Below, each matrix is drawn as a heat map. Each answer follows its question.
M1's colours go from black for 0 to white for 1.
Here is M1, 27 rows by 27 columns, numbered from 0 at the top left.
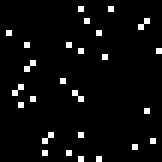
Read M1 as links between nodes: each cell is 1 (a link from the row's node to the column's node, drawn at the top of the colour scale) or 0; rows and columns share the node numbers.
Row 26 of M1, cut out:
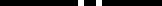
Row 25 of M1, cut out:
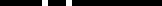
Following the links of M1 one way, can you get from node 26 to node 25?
no
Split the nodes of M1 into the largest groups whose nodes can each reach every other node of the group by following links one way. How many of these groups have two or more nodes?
3
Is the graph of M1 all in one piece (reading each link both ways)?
no
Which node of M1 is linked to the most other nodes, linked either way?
node 13
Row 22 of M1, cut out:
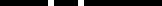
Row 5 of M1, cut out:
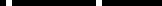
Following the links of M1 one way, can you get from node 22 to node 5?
yes
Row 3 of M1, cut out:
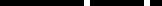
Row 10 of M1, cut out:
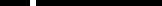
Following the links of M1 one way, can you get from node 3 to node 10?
yes
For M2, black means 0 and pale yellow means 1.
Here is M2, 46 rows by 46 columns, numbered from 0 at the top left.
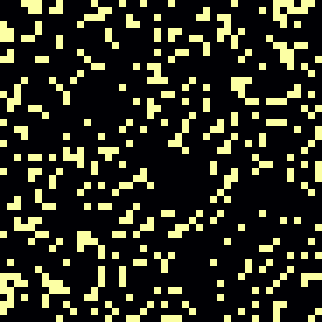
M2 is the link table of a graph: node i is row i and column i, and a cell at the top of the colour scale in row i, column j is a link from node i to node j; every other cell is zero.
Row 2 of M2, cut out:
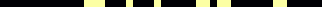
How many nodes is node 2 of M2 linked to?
11
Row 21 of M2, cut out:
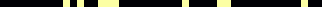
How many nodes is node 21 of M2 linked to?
9
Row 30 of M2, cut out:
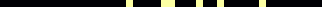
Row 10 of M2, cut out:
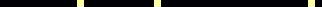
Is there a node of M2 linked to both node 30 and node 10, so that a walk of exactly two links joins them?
no
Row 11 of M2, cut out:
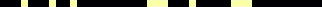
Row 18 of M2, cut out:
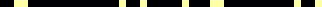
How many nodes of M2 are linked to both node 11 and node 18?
1
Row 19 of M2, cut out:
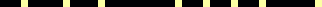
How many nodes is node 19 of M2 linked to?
8
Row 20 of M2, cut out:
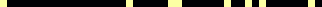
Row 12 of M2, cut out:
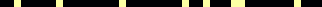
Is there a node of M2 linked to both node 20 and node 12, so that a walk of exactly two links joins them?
no
